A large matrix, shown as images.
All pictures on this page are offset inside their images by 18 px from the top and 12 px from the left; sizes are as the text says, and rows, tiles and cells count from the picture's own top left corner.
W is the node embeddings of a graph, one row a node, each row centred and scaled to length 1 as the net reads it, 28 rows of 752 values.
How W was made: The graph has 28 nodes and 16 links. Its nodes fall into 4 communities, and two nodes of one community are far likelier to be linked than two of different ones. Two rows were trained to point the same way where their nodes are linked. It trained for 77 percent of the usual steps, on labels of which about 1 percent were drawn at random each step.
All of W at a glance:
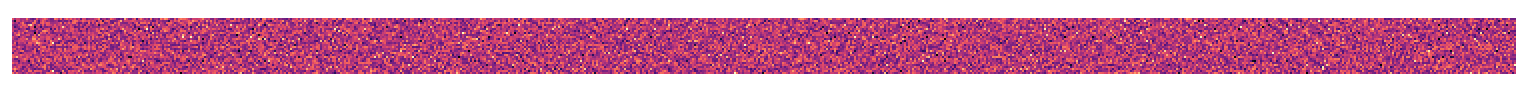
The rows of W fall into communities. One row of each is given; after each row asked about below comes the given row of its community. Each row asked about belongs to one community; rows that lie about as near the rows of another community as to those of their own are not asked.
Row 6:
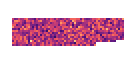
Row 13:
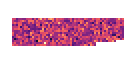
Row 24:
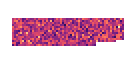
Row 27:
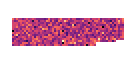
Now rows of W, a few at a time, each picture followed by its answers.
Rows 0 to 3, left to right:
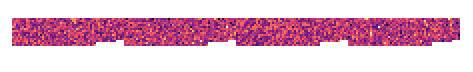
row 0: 6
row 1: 24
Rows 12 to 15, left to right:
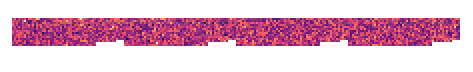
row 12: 24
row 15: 13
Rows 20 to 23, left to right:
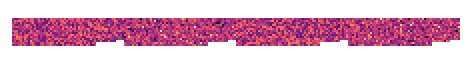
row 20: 6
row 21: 6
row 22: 27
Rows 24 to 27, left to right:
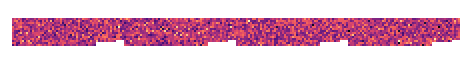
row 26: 24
